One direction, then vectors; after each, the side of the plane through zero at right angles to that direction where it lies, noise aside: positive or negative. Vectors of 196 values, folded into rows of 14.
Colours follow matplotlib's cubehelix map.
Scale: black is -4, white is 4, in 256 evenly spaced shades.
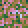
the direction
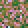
positive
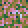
positive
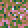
positive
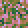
negative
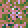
positive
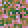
negative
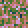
negative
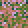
positive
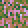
positive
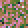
negative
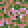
positive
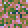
negative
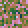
negative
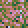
positive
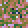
negative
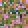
negative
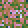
positive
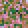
negative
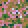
positive
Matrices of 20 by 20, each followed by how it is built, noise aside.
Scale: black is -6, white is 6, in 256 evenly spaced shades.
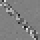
banded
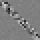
banded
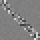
banded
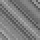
Toeplitz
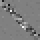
banded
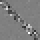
banded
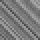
Toeplitz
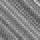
Toeplitz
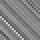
Toeplitz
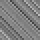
Toeplitz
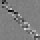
banded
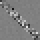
banded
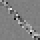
banded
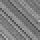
Toeplitz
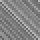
Toeplitz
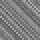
Toeplitz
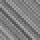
Toeplitz
